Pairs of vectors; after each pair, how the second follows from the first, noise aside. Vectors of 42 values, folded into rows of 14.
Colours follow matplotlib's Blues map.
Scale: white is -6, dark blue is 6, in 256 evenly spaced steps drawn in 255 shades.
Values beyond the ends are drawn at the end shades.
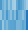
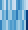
scaled up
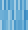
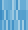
wrapped around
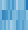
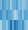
wrapped around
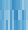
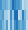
scaled up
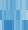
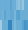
partly zeroed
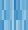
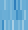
partly zeroed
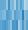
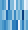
scaled up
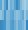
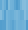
shrunk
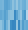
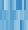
wrapped around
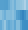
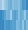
wrapped around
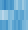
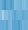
shrunk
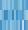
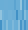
partly zeroed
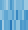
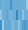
partly zeroed
